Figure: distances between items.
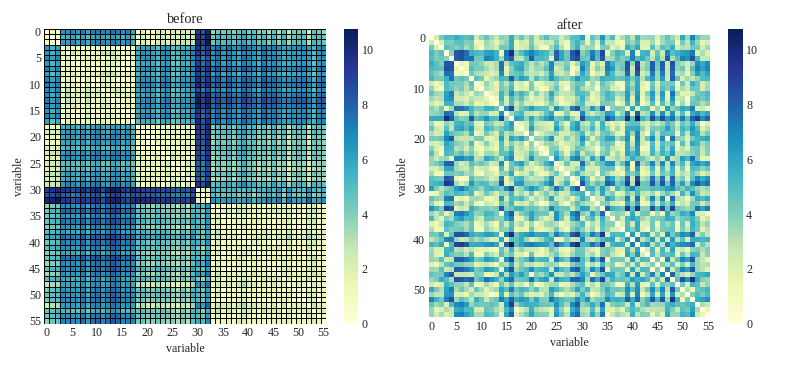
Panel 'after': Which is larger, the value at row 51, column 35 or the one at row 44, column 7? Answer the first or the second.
the second
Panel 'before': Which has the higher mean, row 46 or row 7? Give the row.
7
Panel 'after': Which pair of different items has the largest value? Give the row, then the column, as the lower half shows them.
41, 16
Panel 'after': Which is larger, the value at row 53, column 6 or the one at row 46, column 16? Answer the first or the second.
the second
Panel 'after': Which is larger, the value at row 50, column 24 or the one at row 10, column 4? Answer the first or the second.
the first
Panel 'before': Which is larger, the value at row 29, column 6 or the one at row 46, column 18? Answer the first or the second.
the first
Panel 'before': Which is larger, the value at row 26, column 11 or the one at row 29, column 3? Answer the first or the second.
the second
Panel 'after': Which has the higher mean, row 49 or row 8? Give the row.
8
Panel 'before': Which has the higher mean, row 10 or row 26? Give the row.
10
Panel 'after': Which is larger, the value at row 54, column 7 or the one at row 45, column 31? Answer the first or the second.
the first
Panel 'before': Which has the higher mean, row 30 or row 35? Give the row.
30
